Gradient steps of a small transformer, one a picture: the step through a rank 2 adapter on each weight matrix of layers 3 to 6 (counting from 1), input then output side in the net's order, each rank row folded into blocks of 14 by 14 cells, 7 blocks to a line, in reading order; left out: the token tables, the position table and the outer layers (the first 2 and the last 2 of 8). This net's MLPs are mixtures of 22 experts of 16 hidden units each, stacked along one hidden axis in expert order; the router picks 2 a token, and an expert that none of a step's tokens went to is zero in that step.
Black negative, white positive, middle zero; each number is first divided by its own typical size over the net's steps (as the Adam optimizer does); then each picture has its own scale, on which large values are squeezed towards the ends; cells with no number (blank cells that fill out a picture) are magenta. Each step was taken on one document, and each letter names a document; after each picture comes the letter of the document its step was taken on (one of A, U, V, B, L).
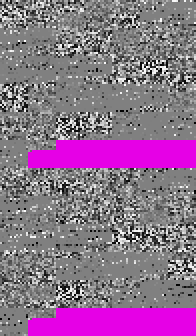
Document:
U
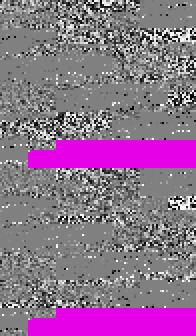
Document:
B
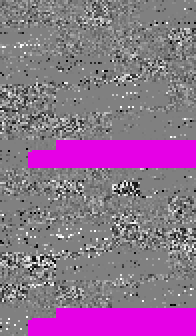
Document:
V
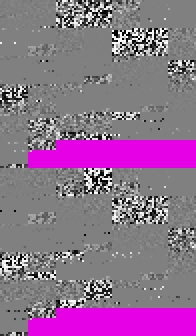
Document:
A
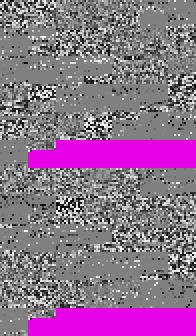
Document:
U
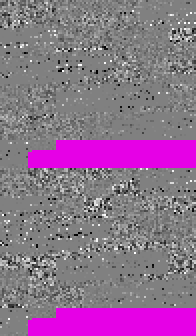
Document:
V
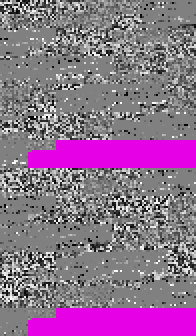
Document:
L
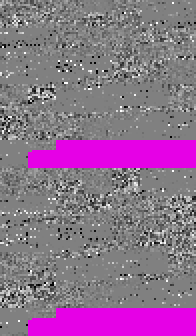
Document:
V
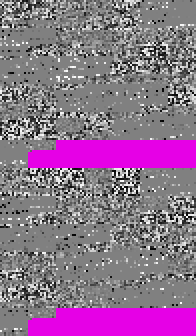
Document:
L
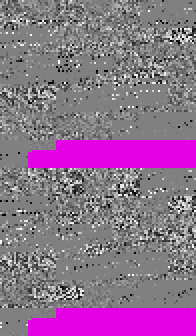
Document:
V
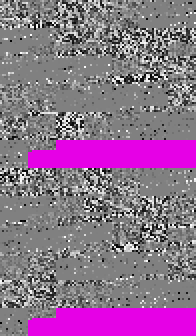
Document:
B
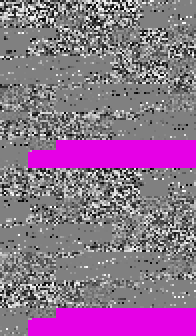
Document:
L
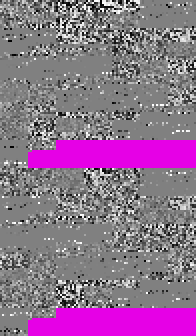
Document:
B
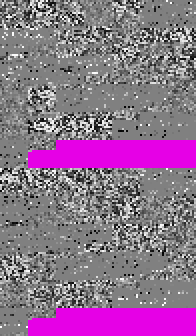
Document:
B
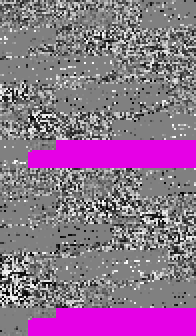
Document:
L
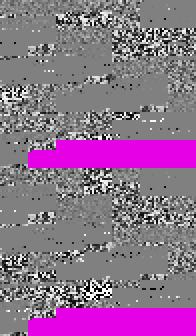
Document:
A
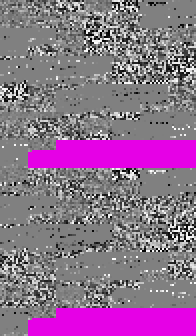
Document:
L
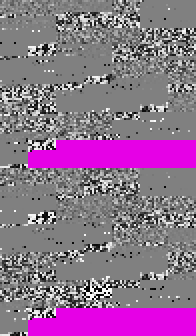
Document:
A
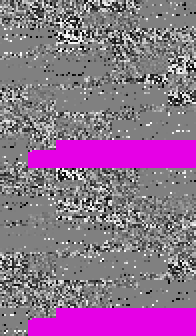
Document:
B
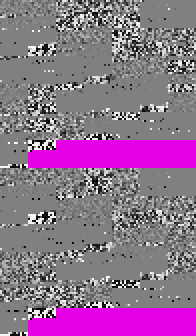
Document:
A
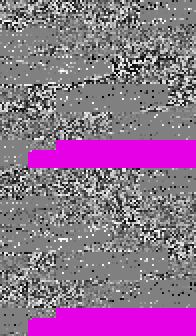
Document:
U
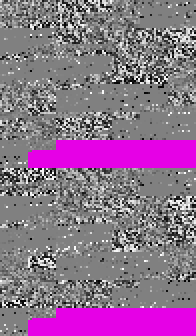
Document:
B
